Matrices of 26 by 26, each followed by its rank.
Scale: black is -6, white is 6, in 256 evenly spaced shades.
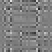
two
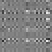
two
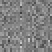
five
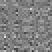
five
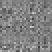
five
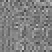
five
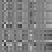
two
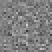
five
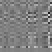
two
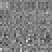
five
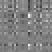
two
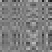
two
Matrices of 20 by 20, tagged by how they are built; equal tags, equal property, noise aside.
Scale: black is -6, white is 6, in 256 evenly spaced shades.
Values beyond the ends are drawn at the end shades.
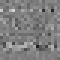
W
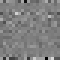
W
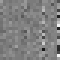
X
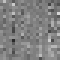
X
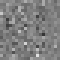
X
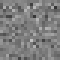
W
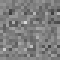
W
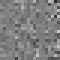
X
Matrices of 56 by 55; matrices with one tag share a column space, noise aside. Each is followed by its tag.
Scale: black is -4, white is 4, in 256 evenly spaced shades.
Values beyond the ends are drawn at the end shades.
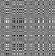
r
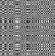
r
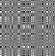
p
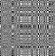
p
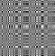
p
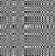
p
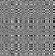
r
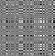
r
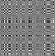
r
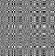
p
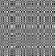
p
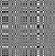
p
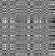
r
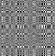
p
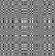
r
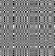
p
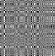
p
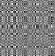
p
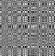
p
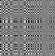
r
